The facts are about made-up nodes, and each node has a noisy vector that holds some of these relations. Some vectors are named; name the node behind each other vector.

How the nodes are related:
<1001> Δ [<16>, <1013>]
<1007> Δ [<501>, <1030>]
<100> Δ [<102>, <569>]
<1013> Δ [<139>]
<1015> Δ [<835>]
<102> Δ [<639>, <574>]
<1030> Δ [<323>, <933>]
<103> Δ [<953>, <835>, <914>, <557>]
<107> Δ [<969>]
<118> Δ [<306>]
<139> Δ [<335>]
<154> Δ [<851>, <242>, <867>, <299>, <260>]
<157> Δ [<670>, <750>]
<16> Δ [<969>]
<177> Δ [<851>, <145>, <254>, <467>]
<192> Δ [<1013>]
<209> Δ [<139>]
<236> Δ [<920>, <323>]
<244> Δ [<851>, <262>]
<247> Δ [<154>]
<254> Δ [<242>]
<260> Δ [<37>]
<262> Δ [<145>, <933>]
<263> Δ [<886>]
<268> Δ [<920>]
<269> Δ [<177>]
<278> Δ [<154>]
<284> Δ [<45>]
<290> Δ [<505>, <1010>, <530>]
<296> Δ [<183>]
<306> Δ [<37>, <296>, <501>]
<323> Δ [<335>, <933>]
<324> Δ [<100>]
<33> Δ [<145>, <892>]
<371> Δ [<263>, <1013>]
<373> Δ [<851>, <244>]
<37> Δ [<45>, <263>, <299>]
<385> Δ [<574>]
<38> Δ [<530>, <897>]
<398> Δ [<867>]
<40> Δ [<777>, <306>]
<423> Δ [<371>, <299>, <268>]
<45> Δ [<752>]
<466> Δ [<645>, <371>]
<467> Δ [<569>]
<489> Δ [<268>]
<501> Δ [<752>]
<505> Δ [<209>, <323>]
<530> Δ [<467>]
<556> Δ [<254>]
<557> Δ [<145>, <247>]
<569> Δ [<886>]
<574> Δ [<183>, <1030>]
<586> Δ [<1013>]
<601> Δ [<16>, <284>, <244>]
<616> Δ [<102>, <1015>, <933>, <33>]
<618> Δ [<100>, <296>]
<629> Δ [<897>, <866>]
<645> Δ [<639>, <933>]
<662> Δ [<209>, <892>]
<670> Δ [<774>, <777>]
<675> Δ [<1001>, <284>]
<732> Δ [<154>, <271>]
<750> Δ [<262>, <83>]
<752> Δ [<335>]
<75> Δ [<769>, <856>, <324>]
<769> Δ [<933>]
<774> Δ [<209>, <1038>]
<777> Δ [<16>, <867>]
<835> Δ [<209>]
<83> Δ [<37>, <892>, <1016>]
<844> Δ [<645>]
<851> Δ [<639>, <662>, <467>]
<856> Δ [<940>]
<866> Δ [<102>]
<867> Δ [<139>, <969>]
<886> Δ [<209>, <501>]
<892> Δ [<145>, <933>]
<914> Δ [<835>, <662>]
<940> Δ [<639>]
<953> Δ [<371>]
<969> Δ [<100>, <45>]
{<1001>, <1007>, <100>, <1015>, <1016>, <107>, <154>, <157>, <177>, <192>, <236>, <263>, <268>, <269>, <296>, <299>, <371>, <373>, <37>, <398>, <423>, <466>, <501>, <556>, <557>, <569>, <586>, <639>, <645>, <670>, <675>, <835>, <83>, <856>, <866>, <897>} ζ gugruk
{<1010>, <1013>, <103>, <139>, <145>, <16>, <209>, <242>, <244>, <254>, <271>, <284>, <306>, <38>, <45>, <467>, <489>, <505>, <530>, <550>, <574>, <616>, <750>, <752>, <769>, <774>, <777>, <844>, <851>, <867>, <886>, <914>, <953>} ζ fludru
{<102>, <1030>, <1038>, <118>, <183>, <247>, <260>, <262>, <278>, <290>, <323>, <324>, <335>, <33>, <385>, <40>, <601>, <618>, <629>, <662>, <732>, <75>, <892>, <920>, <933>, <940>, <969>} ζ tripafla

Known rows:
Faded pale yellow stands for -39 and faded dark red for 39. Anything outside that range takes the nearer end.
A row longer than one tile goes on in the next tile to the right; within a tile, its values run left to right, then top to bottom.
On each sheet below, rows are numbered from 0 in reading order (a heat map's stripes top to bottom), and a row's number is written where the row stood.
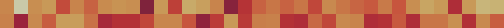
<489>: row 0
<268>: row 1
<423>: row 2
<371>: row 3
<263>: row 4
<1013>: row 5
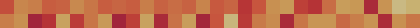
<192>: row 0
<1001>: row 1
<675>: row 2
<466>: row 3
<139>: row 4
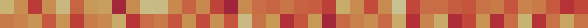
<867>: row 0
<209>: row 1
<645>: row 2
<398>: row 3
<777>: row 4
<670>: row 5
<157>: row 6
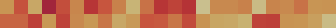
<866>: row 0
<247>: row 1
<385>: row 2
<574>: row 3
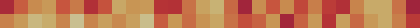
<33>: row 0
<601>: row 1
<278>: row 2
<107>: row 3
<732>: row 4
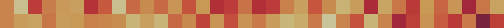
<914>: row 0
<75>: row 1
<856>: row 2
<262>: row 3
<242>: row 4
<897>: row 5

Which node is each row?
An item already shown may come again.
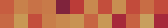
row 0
<83>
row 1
<107>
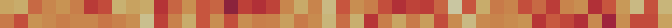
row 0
<550>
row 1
<40>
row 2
<557>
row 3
<323>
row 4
<157>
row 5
<629>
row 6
<569>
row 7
<920>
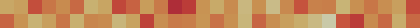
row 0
<244>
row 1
<851>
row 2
<323>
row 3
<616>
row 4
<306>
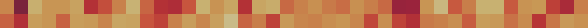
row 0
<183>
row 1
<247>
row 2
<601>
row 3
<550>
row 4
<556>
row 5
<505>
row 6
<466>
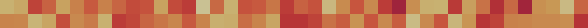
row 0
<851>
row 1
<1015>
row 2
<618>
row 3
<835>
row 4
<645>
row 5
<254>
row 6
<969>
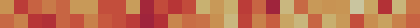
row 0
<501>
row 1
<299>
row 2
<40>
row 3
<102>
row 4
<38>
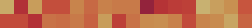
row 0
<296>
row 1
<83>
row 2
<118>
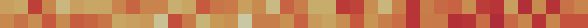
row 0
<886>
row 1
<844>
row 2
<769>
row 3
<505>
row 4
<260>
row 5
<37>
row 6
<100>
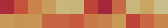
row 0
<1038>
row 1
<335>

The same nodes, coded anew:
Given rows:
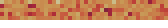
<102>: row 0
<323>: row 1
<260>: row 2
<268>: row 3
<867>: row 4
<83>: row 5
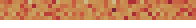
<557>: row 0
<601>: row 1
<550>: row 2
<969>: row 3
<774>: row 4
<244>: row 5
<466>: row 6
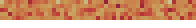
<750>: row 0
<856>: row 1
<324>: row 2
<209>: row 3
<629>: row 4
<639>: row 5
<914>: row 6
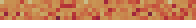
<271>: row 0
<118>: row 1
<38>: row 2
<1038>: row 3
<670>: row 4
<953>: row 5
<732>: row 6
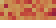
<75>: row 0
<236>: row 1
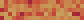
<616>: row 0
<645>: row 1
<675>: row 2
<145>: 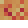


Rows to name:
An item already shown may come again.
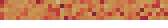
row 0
<866>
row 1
<83>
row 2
<290>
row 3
<844>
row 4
<769>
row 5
<489>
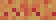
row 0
<154>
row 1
<769>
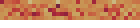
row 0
<466>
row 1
<920>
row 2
<933>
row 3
<1016>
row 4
<254>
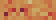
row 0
<299>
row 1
<118>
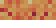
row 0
<750>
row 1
<271>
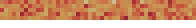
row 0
<157>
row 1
<501>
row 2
<1007>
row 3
<385>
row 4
<662>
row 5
<940>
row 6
<897>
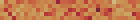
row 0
<851>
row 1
<107>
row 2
<466>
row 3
<423>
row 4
<40>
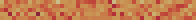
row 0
<244>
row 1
<953>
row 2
<247>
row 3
<373>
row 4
<102>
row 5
<574>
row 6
<1010>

